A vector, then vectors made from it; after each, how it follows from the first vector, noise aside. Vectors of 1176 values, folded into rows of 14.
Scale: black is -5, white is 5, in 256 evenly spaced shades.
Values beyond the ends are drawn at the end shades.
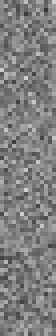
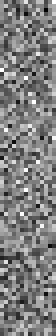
scaled up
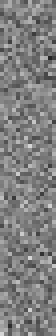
reversed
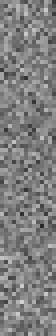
negated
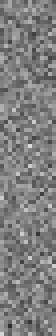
reversed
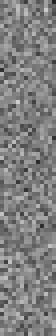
negated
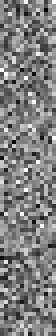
scaled up
